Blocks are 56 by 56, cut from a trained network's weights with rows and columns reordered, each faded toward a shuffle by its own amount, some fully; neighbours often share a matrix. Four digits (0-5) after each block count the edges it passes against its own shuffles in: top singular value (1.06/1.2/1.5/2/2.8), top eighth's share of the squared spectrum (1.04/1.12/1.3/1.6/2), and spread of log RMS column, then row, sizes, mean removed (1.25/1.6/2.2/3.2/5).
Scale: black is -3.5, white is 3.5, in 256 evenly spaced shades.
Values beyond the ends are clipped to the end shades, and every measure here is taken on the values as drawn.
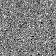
0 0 0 0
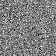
0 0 0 0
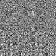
3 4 0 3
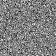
0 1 0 0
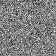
0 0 0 1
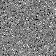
0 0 0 0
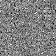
2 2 1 0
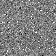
0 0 0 0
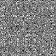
3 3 2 1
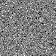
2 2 1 0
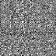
3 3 2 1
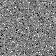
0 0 0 0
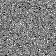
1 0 0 0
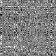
3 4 3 1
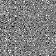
2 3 2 0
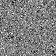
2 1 0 0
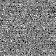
2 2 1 0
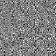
3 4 3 2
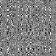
3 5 3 2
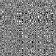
3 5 3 2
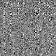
2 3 2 1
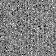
1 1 0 0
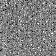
1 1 0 0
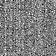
2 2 0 0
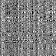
4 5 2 3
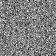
0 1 0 0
